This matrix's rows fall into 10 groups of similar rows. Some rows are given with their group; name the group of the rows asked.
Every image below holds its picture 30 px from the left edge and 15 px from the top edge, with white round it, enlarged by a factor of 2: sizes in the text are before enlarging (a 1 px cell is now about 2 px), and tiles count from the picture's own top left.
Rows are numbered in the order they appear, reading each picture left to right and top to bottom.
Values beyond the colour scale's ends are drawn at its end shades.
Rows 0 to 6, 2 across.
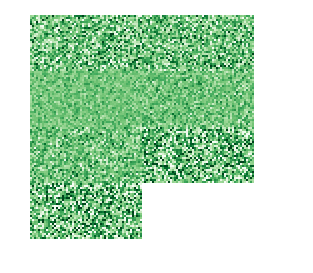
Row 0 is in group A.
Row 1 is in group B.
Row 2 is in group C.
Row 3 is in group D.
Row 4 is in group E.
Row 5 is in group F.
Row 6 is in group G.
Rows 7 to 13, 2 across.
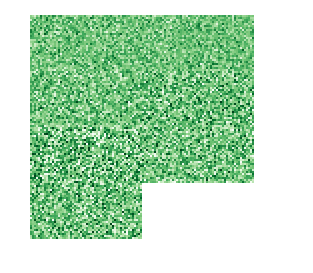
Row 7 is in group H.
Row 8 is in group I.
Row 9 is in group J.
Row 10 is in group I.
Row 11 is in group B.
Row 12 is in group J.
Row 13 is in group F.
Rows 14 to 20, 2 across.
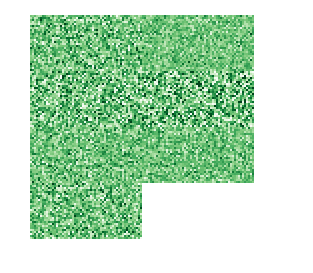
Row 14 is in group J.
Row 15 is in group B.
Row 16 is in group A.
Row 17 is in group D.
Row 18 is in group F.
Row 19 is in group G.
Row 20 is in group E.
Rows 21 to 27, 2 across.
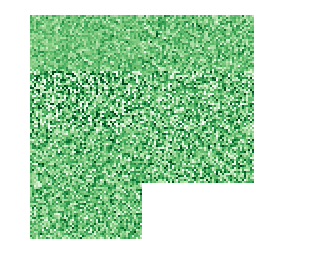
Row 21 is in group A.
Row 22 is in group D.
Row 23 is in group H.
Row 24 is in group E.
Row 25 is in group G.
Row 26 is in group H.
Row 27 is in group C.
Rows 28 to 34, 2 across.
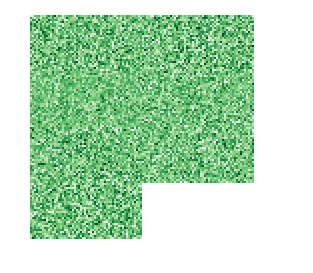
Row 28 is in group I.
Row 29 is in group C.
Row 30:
A
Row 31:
E
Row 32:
G
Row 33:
E
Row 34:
F
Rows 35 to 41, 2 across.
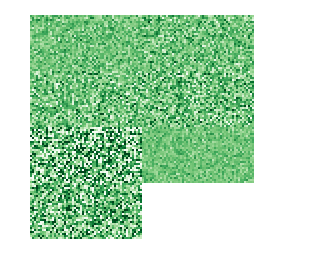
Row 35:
G
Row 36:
G
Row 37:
A
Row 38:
F
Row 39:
G
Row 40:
F
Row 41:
F
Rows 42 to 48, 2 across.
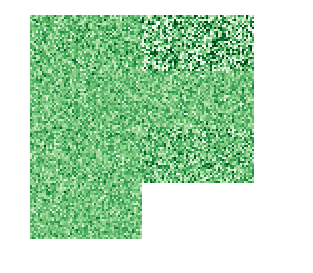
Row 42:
I
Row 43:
A
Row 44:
C
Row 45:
J
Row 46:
H
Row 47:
F
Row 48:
E
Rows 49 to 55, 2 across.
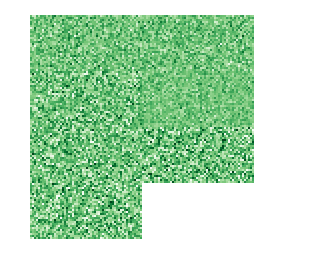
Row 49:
H
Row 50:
D
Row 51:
G
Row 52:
C
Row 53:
F
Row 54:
G
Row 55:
A
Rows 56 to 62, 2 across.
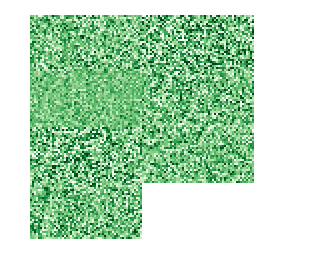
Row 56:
B
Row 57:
I
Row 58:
C
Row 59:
J
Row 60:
E
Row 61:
G
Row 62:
B
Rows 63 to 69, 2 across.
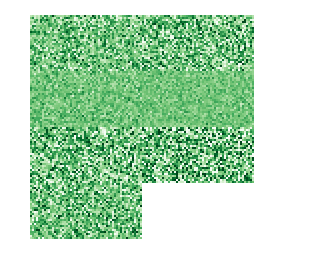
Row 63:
B
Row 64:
D
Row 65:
B
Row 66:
J
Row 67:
D
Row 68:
B
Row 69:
I
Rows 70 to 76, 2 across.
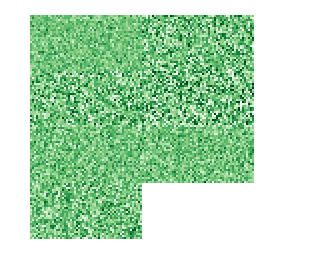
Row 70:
G
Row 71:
H
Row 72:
J
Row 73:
J
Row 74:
H
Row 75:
D
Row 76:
A
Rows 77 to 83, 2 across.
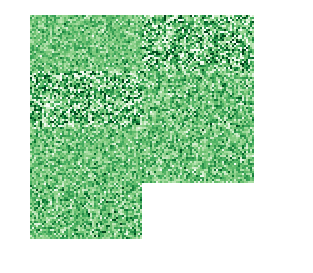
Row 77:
E
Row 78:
A
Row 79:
B
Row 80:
G
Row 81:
H
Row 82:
J
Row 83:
I
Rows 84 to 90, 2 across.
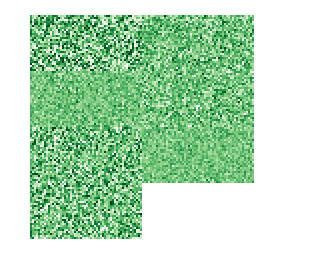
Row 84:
D
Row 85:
B
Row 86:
H
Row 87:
A
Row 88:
H
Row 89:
H
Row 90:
C
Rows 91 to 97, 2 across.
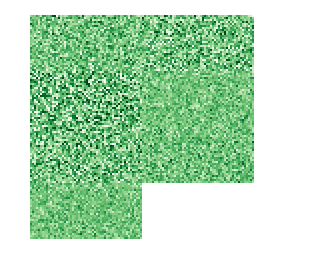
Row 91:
E
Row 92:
E
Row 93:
I
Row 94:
A
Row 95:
H
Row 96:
I
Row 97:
G
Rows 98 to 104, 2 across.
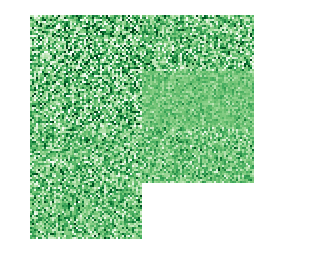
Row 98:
C
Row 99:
B
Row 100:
C
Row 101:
E
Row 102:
D
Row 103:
B
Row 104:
H
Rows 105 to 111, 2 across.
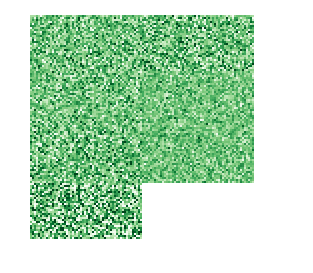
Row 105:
F
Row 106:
F
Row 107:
E
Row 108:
J
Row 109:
I
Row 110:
D
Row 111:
F
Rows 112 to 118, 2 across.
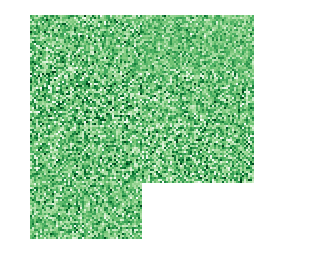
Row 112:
B
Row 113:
B
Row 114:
I
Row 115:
J
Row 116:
I
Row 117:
C
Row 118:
H
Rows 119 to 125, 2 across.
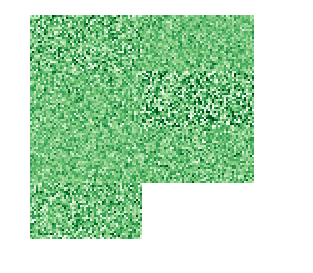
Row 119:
H
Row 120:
I
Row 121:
H
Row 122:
I
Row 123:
J
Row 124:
F
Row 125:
C
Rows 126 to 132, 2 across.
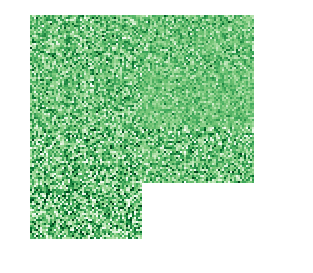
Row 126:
F
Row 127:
H
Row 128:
F
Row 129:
E
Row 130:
C
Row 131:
G
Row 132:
D
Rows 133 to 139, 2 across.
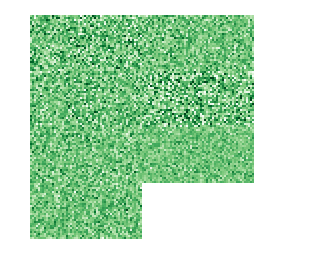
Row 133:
B
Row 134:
H
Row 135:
C
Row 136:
E
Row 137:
D
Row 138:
G
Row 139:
A
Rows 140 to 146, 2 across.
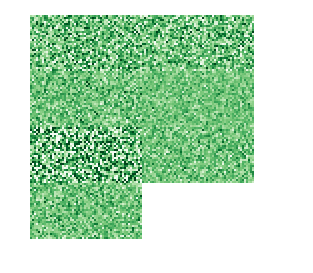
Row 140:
C
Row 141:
J
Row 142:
D
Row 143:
J
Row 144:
I
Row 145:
J
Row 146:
H
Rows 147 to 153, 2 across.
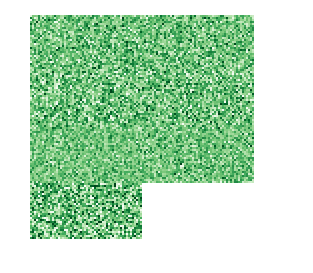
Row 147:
I
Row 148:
F
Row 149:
A
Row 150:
B
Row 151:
H
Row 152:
C
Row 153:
F
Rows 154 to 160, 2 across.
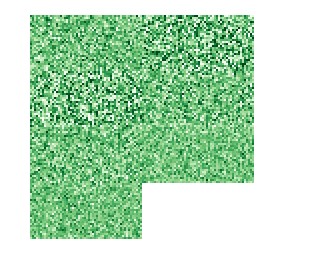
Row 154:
G
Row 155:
A
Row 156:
J
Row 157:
J
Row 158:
D
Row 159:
J
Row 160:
B
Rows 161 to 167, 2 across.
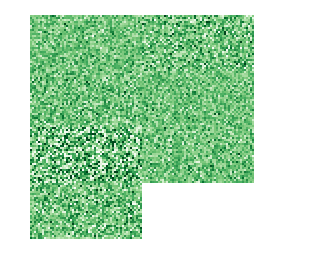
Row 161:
E
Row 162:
E
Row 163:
D
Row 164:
B
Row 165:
E
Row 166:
A
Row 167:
J
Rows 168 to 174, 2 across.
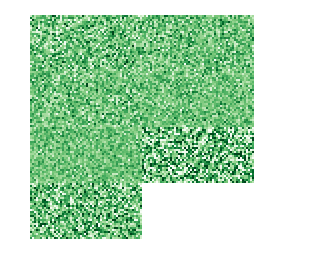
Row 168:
E
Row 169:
H
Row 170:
J
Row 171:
B
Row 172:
H
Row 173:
G
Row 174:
I
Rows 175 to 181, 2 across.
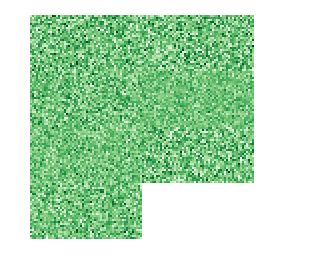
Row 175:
E
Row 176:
C
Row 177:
F
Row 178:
F
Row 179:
B
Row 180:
J
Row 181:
E
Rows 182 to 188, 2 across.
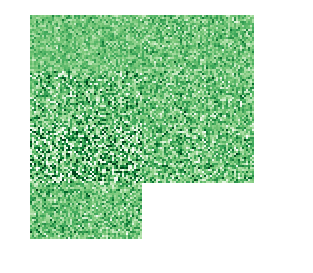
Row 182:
A
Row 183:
J
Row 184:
I
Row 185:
J
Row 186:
I
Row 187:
F
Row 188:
D
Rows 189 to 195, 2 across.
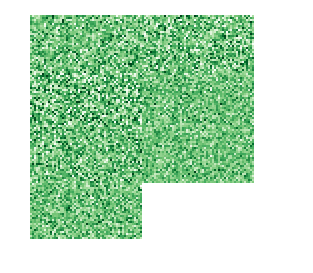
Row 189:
A
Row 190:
A
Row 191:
B
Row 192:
B
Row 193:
H
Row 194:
B
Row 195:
F
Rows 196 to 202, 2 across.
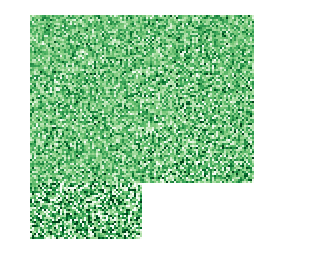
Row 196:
J
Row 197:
C
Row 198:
H
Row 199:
C
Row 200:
H
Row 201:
C
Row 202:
E
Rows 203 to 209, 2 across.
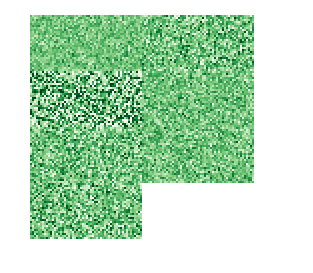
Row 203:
J
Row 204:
J
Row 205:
G
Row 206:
F
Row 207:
B
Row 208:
B
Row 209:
F
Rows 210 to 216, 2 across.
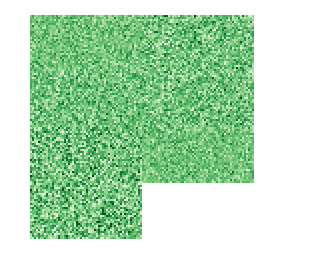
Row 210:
D
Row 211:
E
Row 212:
I
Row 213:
E
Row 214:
C
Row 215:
G
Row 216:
A
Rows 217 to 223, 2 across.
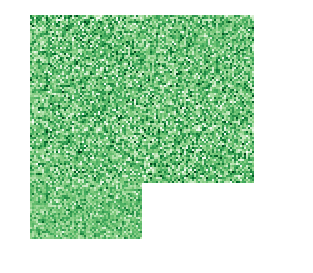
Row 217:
G
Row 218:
H
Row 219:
G
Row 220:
C
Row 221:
G
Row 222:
G
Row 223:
G
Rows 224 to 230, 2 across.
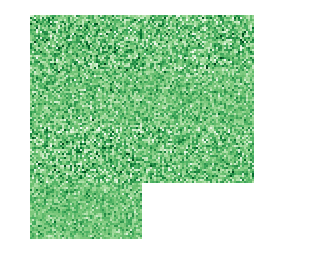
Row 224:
I
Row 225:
J
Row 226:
C
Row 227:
B
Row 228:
G
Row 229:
G
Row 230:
D
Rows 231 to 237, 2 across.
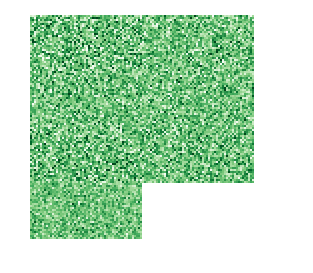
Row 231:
F
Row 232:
A
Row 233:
H
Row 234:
E
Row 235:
I
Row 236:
I
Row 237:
B
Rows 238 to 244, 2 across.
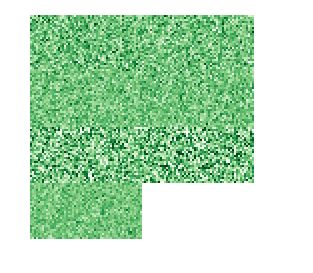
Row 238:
I
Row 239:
E
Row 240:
E
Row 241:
J
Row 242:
E
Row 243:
F
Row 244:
A
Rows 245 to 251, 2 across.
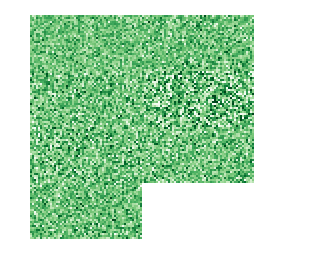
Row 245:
F
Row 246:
I
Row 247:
G
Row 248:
A
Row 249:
H
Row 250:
E
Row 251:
I
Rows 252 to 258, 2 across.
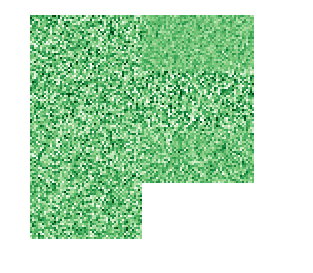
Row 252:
E
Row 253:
D
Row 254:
J
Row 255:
H
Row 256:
E
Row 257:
A
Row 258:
E
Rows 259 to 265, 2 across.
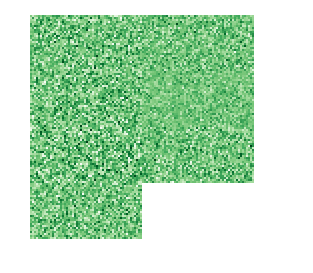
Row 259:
J
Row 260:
E
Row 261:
A
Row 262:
A
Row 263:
J
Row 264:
B
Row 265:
A
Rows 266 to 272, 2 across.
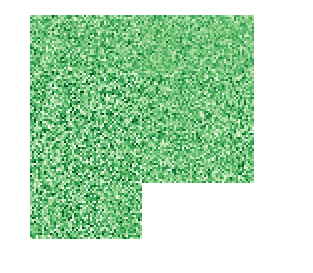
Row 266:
B
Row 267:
J
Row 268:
B
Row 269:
D
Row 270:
C
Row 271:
D
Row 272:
C
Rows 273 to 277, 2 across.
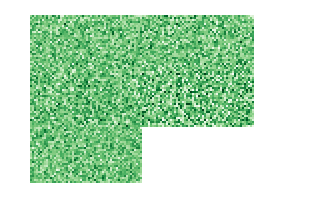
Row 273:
E
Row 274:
E
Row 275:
I
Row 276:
C
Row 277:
C
